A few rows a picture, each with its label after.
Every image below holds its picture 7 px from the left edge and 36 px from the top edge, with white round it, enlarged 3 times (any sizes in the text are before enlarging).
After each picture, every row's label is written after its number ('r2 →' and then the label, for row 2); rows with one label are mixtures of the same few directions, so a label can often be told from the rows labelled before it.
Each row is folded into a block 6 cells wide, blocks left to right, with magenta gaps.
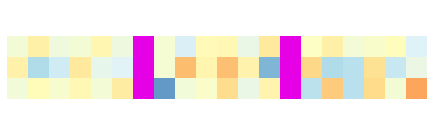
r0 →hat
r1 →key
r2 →hat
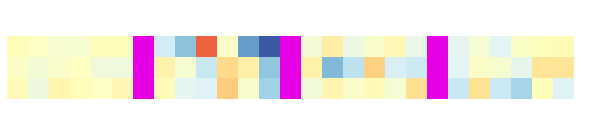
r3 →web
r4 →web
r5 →hat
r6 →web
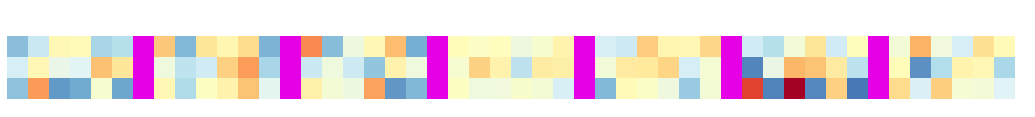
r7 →web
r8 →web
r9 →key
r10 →hat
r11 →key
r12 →hat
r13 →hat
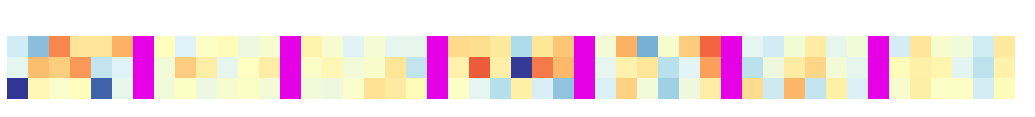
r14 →key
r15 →hat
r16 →key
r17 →hat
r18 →web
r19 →hat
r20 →web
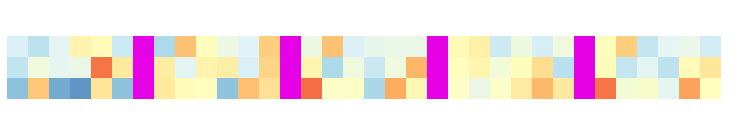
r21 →web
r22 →key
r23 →key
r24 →key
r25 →key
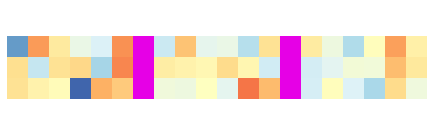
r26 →key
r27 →key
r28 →web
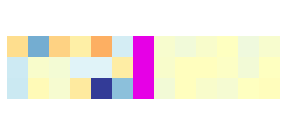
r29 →key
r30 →hat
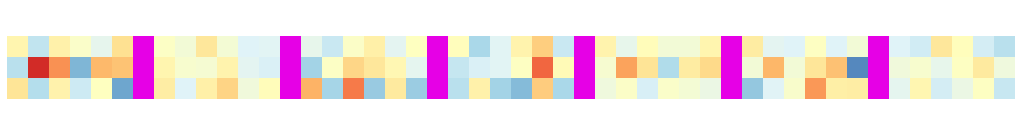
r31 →hat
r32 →web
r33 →hat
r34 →web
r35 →hat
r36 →key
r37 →web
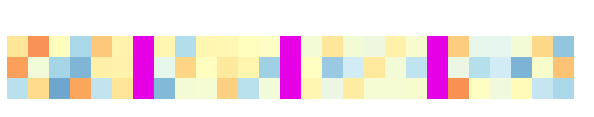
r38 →hat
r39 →key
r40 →hat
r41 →key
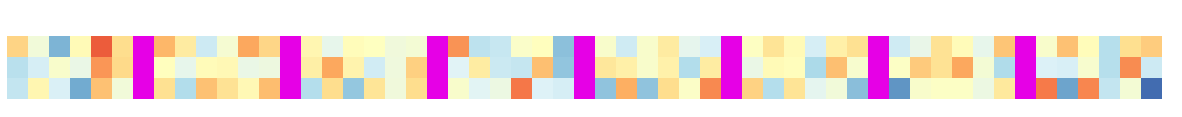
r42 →web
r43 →web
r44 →hat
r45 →key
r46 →hat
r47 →hat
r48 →key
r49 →hat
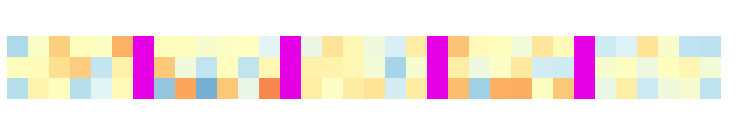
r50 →key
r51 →hat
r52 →web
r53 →web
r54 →web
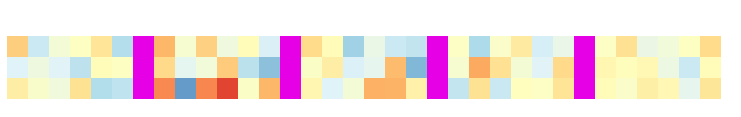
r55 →key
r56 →web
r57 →key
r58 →hat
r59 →web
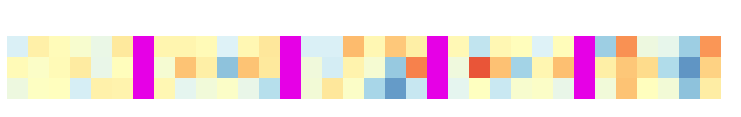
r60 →key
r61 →hat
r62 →key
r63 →hat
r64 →web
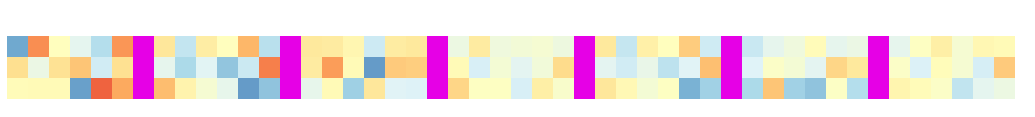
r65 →key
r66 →key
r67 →hat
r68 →key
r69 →key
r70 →web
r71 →key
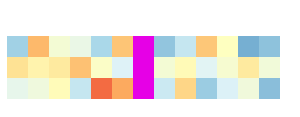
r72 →key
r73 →web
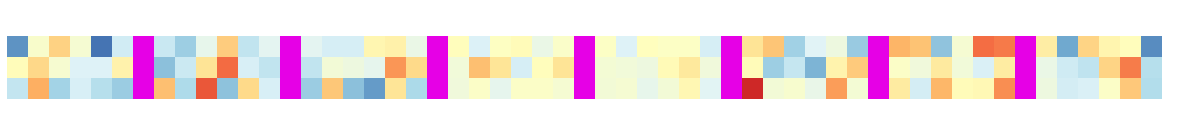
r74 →web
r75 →hat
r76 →web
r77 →hat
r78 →web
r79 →key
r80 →web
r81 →web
